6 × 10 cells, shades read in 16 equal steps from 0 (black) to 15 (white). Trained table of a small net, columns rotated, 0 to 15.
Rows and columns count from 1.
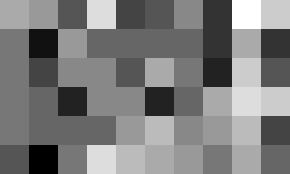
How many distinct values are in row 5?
6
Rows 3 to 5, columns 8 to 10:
2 12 5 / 10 13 12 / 9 11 4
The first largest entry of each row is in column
9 9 9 9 6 4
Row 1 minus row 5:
3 3 -1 7 -5 -6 0 -6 4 8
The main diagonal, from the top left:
10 1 8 8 9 10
